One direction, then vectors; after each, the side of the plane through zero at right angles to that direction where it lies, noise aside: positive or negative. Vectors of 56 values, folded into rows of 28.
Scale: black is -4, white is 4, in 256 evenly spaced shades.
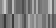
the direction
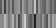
negative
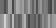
negative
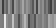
negative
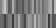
positive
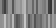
negative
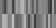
negative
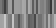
negative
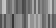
positive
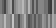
negative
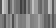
positive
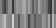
negative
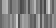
positive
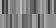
negative
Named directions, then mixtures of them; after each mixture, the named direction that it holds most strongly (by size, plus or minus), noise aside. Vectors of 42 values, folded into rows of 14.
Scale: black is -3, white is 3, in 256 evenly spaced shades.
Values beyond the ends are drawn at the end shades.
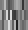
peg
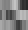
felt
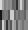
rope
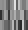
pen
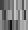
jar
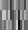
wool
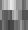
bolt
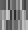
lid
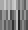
wool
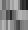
felt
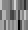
wool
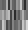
lid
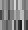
pen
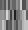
lid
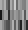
pen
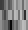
jar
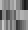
felt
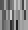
jar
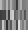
rope
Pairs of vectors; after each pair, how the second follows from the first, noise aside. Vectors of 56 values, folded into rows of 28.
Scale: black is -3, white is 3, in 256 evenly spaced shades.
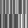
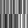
copied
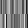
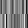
copied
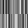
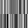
negated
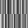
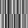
copied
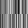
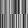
copied
